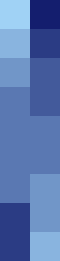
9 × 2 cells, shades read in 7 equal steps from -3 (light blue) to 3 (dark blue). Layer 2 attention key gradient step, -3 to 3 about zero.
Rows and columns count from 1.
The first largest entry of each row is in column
2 2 2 2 1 1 1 1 1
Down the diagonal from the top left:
-3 2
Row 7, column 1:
0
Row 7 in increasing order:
-1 0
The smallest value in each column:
-3 -2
